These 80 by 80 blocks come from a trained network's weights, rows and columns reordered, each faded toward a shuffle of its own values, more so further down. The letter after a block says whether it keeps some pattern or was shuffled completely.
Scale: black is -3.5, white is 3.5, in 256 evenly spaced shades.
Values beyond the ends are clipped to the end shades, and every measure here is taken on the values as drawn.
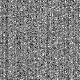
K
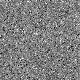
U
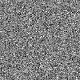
K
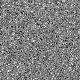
U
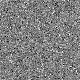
U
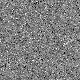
U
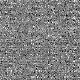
K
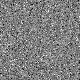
U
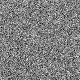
U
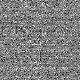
K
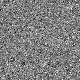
U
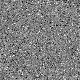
U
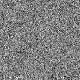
K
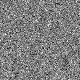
U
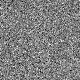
U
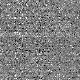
K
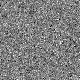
U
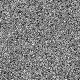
U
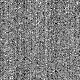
K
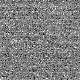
K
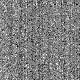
K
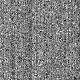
K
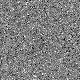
U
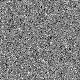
U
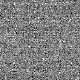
K
